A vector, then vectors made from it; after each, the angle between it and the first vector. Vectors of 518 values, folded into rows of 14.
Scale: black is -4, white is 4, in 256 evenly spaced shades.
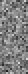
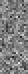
partly aligned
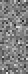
partly aligned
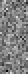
nearly parallel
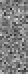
orthogonal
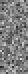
partly opposed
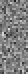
orthogonal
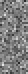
nearly opposite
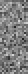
partly aligned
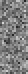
nearly opposite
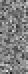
nearly opposite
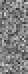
nearly opposite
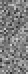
partly opposed
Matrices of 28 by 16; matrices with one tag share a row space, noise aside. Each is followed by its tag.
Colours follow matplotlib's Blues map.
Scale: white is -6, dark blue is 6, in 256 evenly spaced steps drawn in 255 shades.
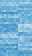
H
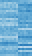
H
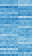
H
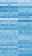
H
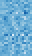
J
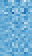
J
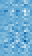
J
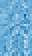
J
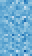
J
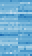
H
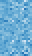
J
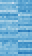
H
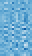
J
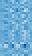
J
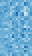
J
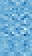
J
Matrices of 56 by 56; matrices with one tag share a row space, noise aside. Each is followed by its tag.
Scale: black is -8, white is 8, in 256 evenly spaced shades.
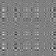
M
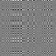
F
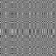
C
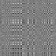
F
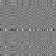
C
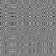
C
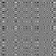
M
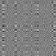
M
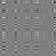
M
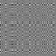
C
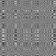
M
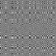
C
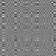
M
